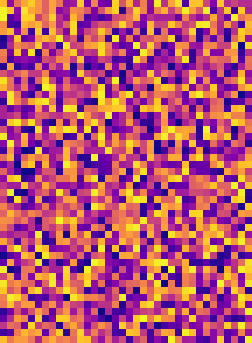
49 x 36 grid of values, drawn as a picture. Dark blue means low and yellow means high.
Stripes: none. Grain: fine. Average level on the scale: 50%. Histogram: flat. Mirror symmetry: none.
